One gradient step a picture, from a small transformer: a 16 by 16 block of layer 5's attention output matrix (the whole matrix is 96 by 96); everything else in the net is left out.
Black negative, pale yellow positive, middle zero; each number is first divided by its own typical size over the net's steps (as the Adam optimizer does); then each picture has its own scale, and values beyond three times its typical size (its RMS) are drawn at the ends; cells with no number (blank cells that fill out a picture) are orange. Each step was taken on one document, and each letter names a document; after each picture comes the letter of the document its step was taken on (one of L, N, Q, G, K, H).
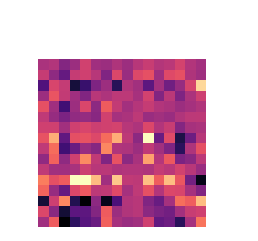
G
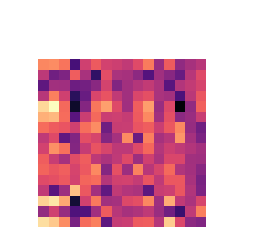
G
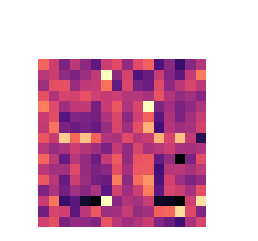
G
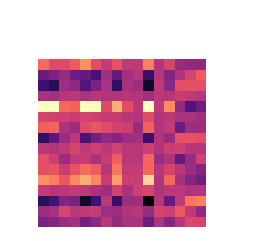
G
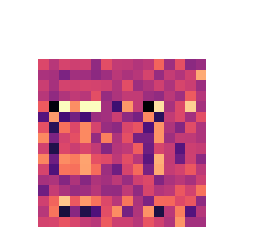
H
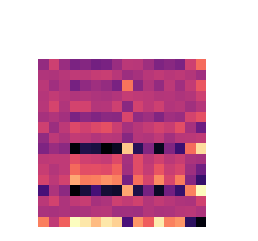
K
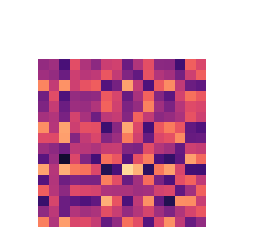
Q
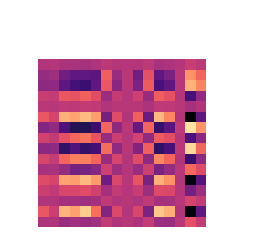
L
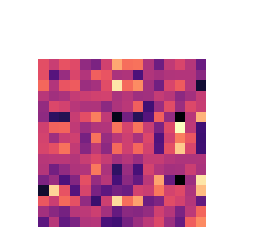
H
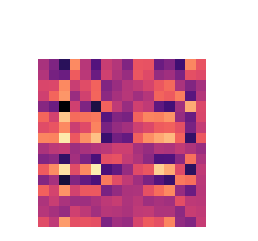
Q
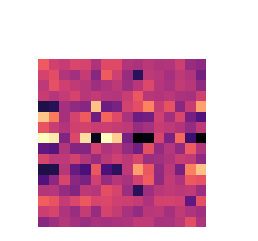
H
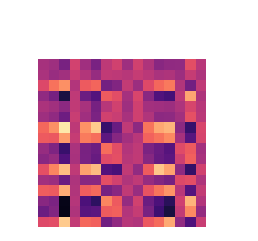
Q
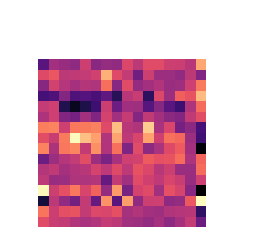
G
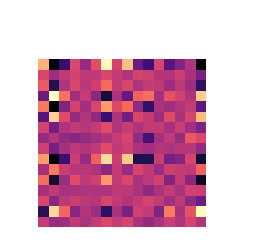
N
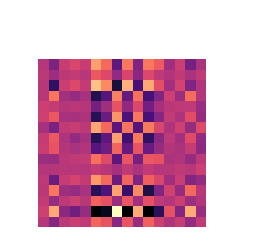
N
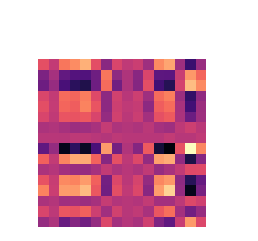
L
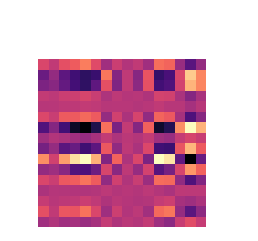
L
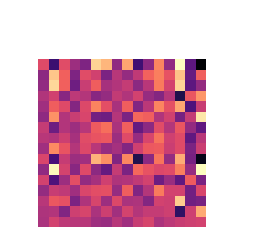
N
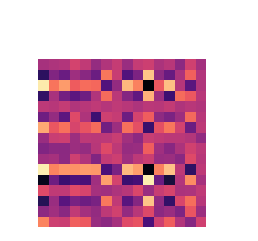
Q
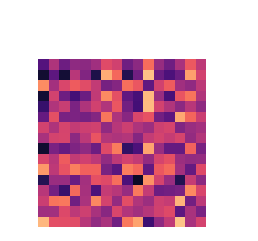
Q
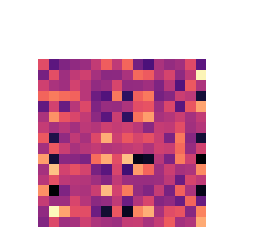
N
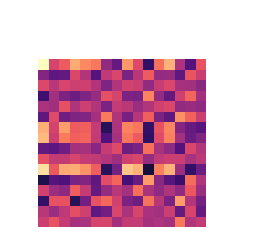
Q
